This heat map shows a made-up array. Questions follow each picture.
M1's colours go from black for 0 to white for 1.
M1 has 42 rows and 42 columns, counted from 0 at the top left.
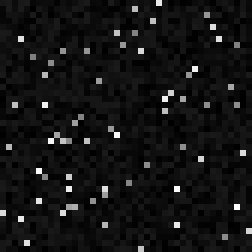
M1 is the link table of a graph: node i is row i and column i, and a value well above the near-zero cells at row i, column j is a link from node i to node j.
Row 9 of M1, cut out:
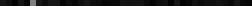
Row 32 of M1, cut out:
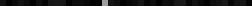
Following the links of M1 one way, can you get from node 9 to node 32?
no
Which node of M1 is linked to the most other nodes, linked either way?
node 17
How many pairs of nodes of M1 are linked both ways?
2
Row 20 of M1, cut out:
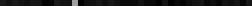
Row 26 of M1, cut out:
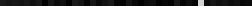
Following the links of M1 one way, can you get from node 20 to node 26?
no
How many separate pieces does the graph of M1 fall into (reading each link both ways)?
2
